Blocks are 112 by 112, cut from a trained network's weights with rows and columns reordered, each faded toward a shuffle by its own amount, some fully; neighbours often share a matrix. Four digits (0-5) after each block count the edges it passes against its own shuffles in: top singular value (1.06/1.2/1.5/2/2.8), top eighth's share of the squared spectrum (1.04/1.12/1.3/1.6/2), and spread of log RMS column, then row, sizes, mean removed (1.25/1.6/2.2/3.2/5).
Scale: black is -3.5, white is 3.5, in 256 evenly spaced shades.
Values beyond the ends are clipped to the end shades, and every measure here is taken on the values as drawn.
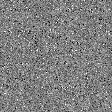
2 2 0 1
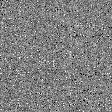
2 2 0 2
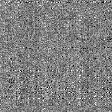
3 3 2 3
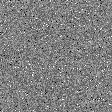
0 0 0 0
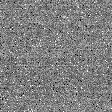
2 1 0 0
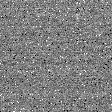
2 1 1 0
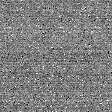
3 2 1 0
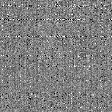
3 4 2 3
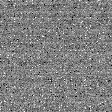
2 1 1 0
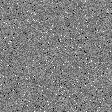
0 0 0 0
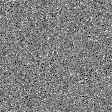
0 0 0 0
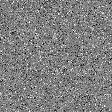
2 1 0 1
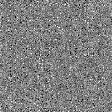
3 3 2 2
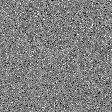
0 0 0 0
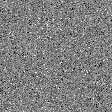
0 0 0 0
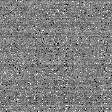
3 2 2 1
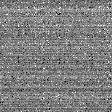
4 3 2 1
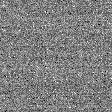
2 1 0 0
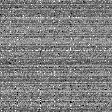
5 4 2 2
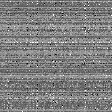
5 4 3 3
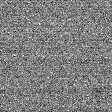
2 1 0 0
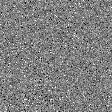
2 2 0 1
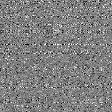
4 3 0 3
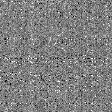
2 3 1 3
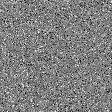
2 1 0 0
